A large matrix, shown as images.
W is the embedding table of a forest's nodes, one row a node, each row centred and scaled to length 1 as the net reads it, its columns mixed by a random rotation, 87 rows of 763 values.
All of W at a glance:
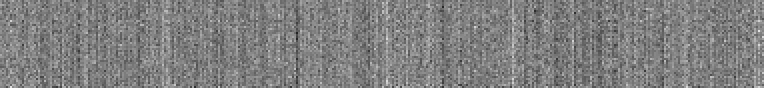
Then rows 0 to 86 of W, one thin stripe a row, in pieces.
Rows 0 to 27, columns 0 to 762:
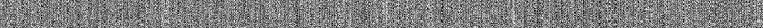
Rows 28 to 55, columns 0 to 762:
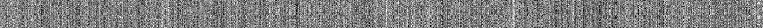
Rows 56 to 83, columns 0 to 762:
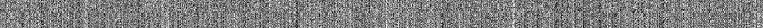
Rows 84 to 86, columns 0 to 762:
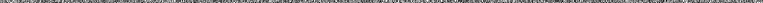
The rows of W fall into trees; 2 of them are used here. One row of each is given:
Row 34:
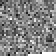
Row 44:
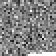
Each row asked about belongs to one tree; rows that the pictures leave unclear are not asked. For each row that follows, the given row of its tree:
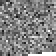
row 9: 34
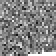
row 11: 44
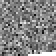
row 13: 44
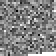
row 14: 34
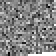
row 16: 34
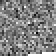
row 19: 34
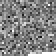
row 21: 44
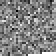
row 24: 34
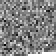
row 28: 44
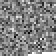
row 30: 44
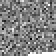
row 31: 44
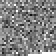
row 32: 44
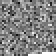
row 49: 44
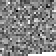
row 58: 34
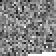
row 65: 34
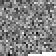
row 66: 34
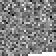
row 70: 44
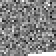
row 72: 44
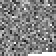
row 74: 44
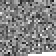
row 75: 34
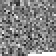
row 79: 44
